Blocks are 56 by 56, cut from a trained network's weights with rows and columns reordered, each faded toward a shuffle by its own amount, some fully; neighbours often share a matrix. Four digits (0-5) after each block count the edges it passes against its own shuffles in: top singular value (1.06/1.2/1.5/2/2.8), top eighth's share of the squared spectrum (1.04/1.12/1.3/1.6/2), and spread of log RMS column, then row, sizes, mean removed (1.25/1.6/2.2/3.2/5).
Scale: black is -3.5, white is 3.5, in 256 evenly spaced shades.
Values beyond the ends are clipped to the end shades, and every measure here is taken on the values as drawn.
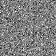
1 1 0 0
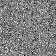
0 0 0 0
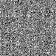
1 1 0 1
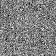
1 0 0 0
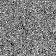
0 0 0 0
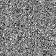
1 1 0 1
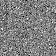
0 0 0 0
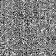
2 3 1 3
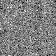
1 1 0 0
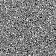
0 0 0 0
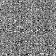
2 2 0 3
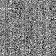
2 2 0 2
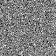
0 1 0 0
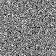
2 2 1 1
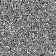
0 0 0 0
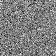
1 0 0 0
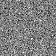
2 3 0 2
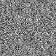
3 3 0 2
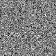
2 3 0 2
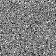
2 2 0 1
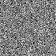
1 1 0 0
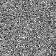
2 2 0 1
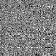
3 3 1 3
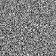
3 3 1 2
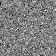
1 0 1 0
